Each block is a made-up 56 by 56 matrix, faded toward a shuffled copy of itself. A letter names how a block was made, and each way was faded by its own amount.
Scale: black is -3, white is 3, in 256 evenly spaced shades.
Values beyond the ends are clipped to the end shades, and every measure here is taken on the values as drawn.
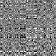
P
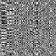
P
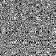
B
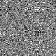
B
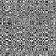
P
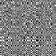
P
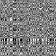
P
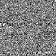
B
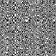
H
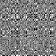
P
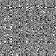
H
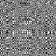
P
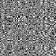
H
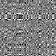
P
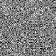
B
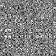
B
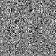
B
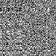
B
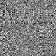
B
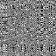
H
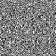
B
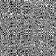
H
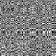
P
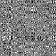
H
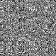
B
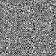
B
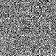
B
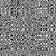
P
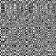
P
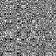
H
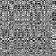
P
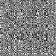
H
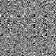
H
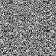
B
